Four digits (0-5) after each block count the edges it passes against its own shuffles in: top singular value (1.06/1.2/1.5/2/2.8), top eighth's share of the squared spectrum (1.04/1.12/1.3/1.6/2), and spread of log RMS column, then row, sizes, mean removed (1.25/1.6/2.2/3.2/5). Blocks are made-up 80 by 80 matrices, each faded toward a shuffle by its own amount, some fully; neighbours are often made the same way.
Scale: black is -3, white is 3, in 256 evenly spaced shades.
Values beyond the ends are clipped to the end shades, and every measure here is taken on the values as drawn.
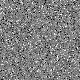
2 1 0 0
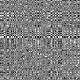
5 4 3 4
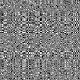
5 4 3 3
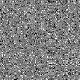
4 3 1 1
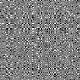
5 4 3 3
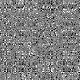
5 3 2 2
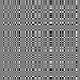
5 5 5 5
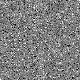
3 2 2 0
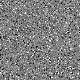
2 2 1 1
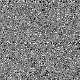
1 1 0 2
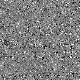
1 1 0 3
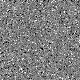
0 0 0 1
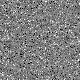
0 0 0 0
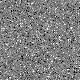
0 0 0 0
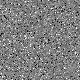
0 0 0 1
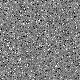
0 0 0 0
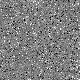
0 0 0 0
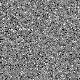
0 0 0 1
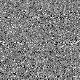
1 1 0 2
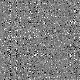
1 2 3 2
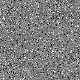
1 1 2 0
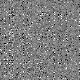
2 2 3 2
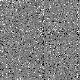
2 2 2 1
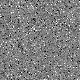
1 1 1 0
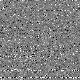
2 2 0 3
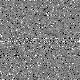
2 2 0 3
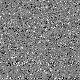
0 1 0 1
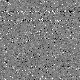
2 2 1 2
